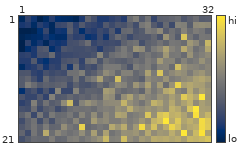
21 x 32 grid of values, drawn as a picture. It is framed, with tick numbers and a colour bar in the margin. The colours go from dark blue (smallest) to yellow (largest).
Stripes: none. Slope: up to the bottom right. Histogram: bell-shaped. Grain: fine. Ninth with the highest average: bottom right. Odd rows or columns: none. Mirror symmetry: none.
